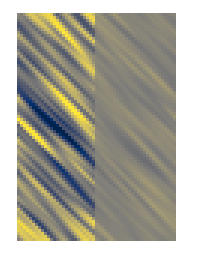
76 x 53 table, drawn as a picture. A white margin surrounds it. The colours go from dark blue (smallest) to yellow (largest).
Mirror symmetry: none. Ninth with the lowest average: middle left. Histogram: heavy tails on both sides. Slope: none. Grain: diagonal, down to the right. Seam: vertical, 50% of the way across, the right part calmer.
